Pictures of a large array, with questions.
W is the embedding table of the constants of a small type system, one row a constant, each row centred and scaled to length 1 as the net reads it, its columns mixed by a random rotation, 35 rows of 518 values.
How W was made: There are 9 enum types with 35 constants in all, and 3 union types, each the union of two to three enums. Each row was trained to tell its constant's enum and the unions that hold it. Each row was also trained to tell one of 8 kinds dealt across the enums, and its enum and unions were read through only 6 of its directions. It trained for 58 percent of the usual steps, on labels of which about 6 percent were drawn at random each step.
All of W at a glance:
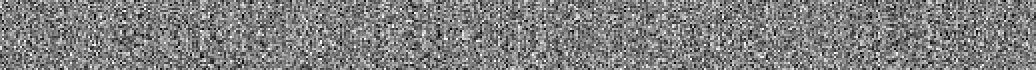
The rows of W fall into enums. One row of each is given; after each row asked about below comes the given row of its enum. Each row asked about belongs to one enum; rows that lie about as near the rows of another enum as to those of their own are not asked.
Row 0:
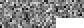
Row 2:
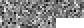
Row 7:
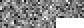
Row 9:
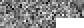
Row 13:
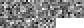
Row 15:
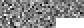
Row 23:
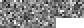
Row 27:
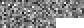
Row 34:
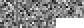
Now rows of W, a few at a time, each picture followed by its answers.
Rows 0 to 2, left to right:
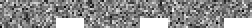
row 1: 23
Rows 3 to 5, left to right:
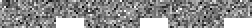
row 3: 23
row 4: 15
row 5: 27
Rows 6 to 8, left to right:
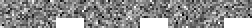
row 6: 15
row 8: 7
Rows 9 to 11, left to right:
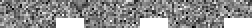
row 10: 34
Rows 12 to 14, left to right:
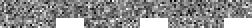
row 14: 34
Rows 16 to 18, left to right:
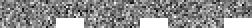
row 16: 9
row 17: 9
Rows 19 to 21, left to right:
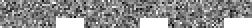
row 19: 15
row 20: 13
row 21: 13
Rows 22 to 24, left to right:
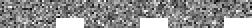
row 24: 23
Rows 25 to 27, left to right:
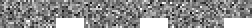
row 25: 13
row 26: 27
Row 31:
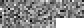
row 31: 27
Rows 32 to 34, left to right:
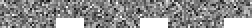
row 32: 15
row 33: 13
